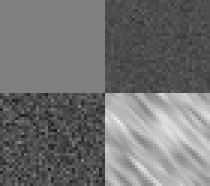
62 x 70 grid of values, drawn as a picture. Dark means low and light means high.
The table splits into 2 rows of 2 panels. Panel 1,1: middling, flat. Panel 1,2: low, fine-grained, faint in contrast. Panel 2,1: low, fine-grained. Panel 2,2: high, slanting down to the right.
